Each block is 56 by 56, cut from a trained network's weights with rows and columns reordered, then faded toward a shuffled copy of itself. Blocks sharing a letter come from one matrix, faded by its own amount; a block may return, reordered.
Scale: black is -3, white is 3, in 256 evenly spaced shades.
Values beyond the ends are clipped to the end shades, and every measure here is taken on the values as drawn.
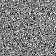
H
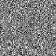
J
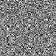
J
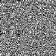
J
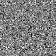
H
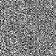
J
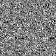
H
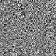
J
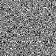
H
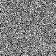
H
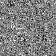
H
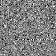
H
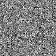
H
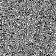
H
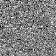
H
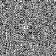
J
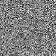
J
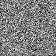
H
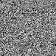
H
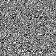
H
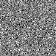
H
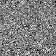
H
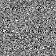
H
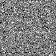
H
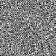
J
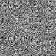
J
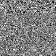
H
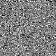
H
